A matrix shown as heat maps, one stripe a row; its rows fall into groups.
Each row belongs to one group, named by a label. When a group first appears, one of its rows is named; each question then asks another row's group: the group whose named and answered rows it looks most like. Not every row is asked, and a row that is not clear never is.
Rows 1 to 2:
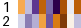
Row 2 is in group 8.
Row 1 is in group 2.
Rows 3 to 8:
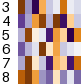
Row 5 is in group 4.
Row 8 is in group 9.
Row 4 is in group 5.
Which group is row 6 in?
5
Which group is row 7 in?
4
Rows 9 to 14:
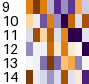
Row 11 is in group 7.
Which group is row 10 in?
2
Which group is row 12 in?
5
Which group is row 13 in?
8
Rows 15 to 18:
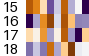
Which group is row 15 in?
9
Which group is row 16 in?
5
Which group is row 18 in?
8
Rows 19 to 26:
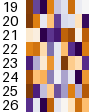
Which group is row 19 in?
2
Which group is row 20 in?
9
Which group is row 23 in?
5
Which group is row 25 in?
2
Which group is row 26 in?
8
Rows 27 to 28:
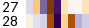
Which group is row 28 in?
8
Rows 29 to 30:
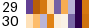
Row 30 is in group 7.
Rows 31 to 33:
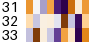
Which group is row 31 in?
2
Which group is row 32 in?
7
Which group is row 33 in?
4
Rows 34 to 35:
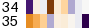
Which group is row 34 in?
5
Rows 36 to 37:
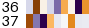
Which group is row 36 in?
4
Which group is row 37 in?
2
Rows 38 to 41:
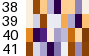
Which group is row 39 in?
7
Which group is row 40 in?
2
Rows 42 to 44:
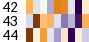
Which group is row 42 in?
7
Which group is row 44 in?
9
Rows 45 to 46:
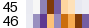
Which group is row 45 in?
8
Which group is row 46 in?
8
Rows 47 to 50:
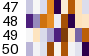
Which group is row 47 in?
8
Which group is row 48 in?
5
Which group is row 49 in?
4
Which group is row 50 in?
5
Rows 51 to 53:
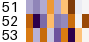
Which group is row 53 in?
9
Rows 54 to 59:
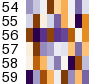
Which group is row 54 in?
5
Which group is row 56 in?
2
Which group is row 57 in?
4
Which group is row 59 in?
5
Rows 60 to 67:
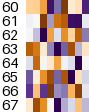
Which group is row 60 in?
9
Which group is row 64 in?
7
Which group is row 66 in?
8
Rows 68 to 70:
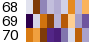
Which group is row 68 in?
4
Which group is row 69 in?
5
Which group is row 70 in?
9
